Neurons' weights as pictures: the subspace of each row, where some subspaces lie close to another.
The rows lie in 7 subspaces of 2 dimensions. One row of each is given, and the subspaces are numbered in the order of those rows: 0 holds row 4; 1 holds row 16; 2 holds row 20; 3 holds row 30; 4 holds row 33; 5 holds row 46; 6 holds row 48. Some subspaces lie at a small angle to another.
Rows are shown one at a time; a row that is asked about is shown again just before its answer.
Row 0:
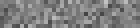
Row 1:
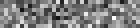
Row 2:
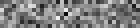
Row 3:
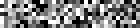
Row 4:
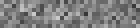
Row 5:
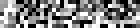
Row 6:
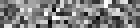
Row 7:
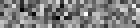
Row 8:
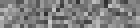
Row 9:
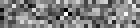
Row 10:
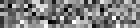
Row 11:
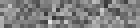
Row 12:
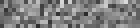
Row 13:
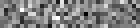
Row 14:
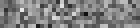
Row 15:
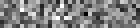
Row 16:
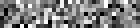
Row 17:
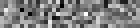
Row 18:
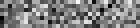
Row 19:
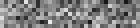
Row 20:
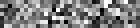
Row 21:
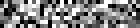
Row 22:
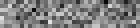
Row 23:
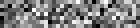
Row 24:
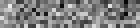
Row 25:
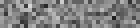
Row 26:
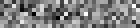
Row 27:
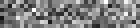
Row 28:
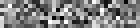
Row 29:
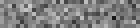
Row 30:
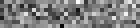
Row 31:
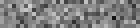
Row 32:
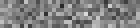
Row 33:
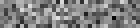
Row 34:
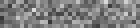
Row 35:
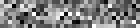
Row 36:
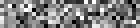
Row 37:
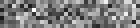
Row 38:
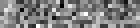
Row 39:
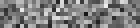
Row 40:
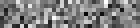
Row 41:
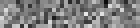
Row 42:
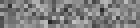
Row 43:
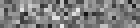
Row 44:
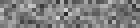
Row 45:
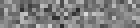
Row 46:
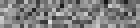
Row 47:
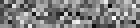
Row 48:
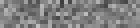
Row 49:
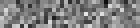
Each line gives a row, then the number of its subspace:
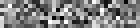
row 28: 2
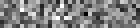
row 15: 0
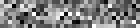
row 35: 0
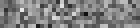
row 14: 3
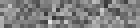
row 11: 2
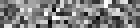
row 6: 2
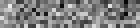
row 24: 3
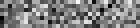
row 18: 1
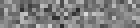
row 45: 3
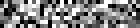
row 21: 6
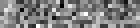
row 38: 3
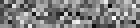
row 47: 0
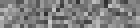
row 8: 4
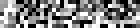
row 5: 3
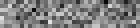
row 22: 5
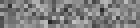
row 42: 2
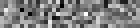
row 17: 5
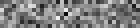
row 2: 6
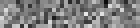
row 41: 1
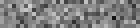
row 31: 4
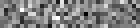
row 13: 5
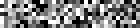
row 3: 2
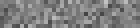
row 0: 1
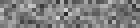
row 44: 6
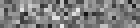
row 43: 3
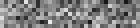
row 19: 6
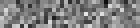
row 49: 1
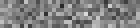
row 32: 0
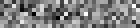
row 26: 0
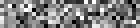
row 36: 4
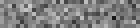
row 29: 4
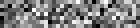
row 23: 4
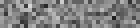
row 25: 1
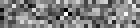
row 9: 6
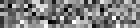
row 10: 2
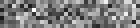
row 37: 5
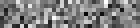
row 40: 1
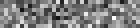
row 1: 4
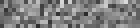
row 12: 6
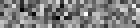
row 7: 0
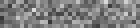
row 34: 5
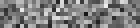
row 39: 4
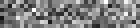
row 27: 5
